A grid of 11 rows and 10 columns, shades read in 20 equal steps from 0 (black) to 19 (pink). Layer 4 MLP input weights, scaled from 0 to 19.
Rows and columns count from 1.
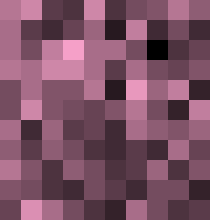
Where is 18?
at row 5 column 7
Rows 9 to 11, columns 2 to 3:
10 6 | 9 6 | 17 13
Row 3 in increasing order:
0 6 8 9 9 13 13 13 15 19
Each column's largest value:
14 17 16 19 16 13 18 12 15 15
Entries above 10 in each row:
5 3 5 6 5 3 5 3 3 0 3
